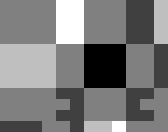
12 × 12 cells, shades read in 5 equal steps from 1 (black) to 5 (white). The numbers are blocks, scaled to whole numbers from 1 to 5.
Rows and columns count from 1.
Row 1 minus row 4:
0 0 0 0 0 0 0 0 0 0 0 0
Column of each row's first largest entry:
5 5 5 5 1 1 1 1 1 1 1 9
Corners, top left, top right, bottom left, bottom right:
3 4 2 3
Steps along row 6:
same same same down same down same same up same down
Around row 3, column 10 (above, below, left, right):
2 2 3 2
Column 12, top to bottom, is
4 4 4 4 2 2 2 2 3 3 3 3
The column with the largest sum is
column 5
